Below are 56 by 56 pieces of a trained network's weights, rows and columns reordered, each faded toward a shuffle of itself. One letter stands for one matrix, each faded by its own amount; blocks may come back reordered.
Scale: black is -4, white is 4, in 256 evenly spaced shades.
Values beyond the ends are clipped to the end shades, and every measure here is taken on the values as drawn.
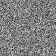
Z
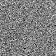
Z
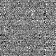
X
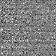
X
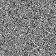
Z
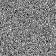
Z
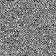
Z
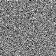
Z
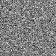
Z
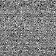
X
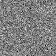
Z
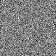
Z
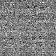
X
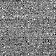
X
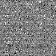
X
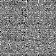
X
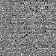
X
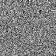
Z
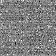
X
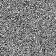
Z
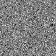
Z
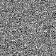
Z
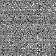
X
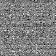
X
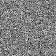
Z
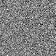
Z
